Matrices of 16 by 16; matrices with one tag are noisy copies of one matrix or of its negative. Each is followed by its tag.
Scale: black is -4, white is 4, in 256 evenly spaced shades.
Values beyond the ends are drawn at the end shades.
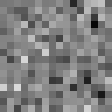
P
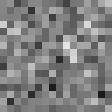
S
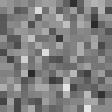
P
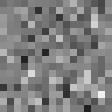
P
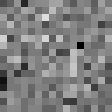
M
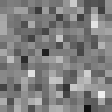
P
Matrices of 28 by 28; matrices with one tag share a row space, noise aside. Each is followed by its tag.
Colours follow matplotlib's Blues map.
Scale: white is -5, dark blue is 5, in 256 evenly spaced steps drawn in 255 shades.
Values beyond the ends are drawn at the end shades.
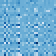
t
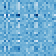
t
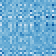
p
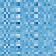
t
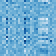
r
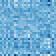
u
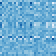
p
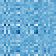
t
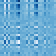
t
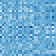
p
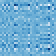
u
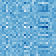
r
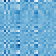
t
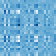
t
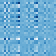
t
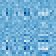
r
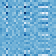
r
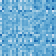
p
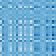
p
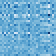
u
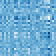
u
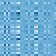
t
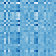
t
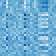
r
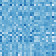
p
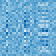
r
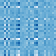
t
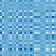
p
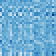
p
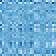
p
